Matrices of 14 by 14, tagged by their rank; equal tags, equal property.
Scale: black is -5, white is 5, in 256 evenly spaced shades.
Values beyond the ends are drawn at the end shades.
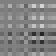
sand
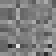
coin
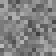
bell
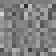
coin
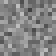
bell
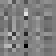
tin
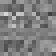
coin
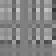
sand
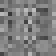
coin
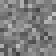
bell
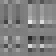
sand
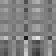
sand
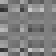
sand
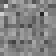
coin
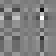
sand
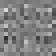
coin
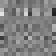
tin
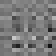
tin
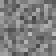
bell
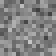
bell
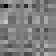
tin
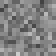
bell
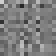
coin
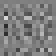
tin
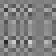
sand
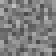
bell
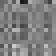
tin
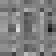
tin
